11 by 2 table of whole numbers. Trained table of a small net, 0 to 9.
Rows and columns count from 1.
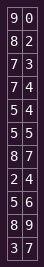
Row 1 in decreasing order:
9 0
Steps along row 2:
down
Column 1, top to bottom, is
9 8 7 7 5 5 8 2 5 8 3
